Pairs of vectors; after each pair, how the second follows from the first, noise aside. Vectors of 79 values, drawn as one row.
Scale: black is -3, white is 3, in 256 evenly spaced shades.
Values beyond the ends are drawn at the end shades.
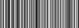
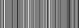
partly zeroed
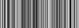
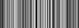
wrapped around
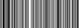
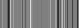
partly zeroed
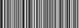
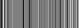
partly zeroed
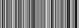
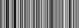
wrapped around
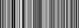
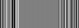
partly zeroed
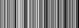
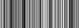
wrapped around
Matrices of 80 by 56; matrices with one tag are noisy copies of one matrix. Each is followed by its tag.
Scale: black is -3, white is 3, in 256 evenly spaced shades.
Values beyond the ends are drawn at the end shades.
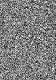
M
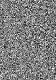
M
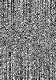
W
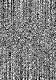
W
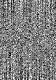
W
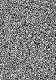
M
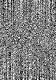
W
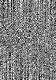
W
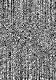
W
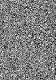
M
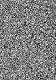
M
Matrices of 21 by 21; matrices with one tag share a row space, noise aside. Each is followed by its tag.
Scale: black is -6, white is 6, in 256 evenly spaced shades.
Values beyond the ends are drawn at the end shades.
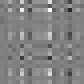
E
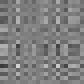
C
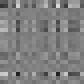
C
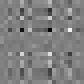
E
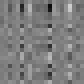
E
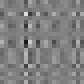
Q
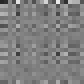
C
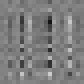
E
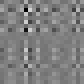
Q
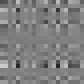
C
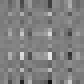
E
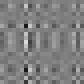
Q
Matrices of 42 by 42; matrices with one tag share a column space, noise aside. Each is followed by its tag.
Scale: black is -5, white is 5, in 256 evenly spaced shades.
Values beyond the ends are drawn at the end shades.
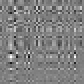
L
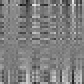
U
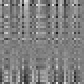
U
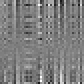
U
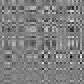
L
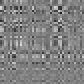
L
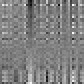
U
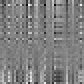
U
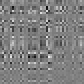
L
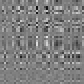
L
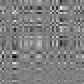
L
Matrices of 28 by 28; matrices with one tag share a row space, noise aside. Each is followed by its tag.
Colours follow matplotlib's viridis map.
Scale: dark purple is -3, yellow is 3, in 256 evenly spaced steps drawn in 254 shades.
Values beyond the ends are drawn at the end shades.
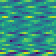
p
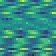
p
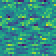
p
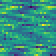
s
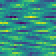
s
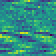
s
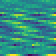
s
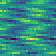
s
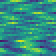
s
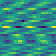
p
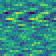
p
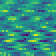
p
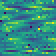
s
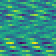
p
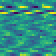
p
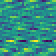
p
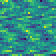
p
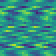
p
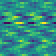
p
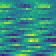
s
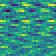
p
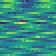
s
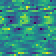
p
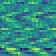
p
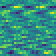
p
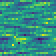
s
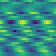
p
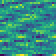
s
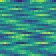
s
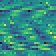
p
